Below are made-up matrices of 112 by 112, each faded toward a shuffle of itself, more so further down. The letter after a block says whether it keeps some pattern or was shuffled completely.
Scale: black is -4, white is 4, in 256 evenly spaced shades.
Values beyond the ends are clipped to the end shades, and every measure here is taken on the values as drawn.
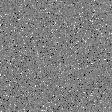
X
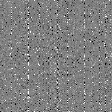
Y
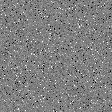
X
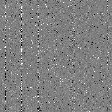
Y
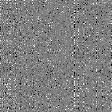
Y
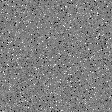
X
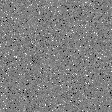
X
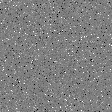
X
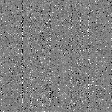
Y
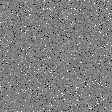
X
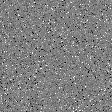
X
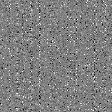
Y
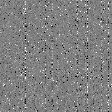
Y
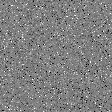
X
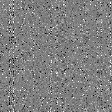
Y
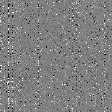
Y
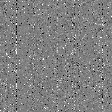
Y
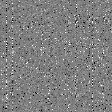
Y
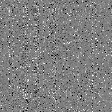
Y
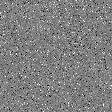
X
